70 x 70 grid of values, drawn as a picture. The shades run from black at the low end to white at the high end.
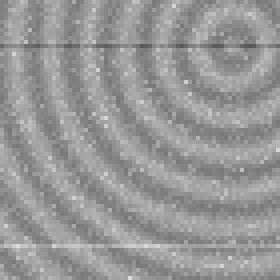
Rings: centred on the top right. Odd lines: rows 12 and 62. Histogram: bell-shaped. Slope: none.
